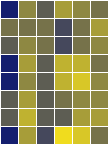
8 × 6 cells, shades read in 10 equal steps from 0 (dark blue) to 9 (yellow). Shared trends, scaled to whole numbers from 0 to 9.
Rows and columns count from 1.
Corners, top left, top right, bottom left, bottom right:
0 4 0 4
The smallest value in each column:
0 4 2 2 4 4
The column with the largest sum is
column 5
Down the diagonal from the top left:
0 4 4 7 8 5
